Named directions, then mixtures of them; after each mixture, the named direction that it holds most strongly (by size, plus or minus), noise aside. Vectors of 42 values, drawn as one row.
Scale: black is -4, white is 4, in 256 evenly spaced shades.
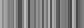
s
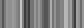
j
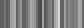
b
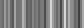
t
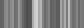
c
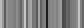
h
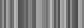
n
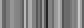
h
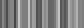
s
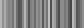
s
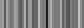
h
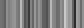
j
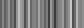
s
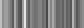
s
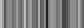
h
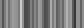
j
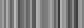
n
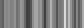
t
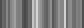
c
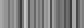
s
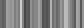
j
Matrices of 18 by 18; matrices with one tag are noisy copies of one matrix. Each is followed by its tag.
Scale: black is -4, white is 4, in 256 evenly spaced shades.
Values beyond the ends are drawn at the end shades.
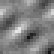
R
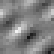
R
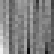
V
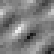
R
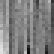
V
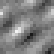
R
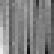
V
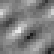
R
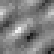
R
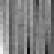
V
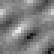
R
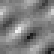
R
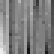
V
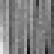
V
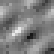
R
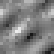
R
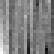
V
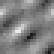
R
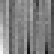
V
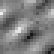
R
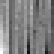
V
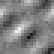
R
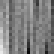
V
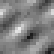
R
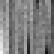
V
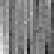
V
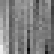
V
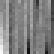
V
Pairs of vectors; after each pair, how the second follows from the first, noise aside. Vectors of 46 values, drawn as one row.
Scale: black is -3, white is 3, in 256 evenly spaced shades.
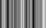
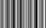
shuffled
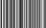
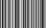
negated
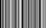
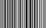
shuffled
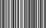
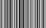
negated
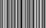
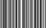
negated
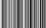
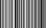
shuffled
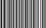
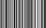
shuffled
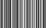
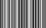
shuffled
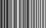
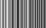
negated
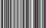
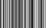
negated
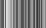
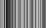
negated
